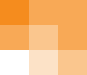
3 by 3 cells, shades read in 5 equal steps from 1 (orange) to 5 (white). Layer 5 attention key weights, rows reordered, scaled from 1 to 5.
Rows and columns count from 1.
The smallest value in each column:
1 2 2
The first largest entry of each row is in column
2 2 1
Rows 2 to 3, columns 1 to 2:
2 3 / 5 4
